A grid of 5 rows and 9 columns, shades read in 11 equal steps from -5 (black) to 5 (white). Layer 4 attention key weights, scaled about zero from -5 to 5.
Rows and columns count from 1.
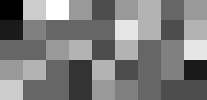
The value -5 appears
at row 1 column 1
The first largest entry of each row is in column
3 6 9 2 1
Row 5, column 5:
1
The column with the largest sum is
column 6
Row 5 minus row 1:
8 -4 -6 -4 3 -1 -3 -1 -3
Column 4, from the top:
1 -1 2 -3 -3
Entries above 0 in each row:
6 3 4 3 2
